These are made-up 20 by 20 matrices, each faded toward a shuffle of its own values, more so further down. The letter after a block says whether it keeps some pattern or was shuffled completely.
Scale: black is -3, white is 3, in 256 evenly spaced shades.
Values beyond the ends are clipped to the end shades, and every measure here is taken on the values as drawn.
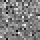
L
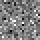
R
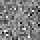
R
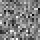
L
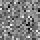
L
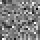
L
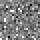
R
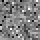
R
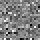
L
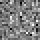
L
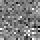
L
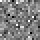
L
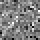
R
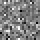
L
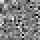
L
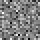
L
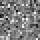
L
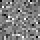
R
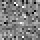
R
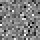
L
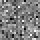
R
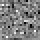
R
